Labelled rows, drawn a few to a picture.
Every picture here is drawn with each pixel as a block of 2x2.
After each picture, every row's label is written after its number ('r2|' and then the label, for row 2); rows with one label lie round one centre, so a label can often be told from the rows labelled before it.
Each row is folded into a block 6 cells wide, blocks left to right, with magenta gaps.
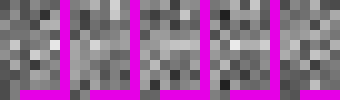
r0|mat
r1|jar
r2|jar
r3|jar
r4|mat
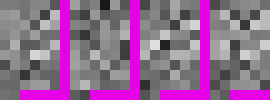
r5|mat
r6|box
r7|mat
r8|mat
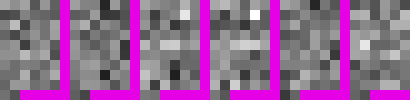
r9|box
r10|box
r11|jar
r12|jar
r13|box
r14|mat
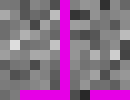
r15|mat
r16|box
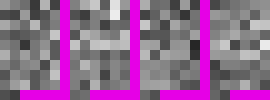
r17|box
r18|jar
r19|box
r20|mat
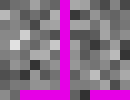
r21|mat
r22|box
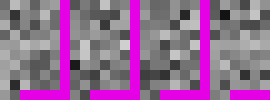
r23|jar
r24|mat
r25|mat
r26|jar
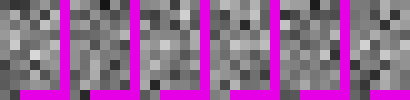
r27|mat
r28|box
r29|jar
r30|jar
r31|box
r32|mat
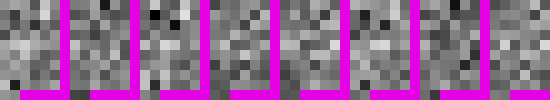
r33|jar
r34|box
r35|jar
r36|mat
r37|mat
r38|jar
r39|box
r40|mat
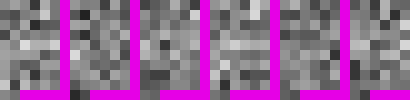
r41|jar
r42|box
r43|mat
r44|jar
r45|box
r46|mat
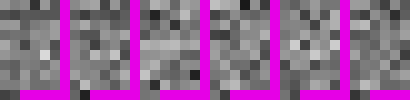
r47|box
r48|box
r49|jar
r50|box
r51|mat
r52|box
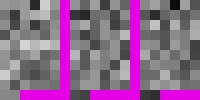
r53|jar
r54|box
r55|box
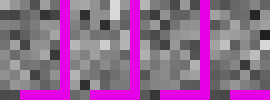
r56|box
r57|jar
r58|box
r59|mat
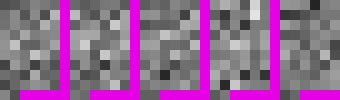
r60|mat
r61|mat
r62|mat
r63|jar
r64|box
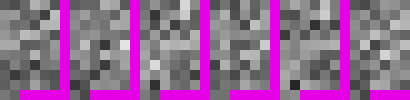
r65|mat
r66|mat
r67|jar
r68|mat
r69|jar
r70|mat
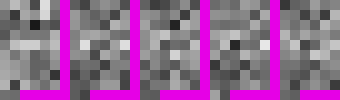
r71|jar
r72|mat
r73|mat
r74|mat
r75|mat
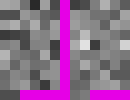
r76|box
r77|mat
